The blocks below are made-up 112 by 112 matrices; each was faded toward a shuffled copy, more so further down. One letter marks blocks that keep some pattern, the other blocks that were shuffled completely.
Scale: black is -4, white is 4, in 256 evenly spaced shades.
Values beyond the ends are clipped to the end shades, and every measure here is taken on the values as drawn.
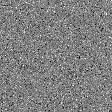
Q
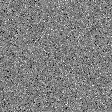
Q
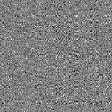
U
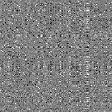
U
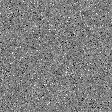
Q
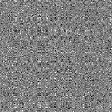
U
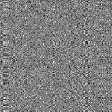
U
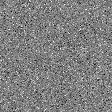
Q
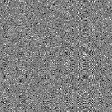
U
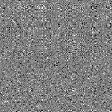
U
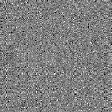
U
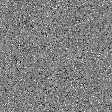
Q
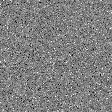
Q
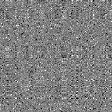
U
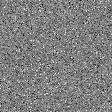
Q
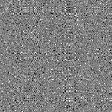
U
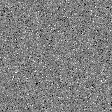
Q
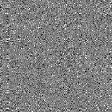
U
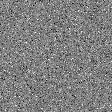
Q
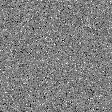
Q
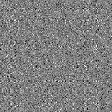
U
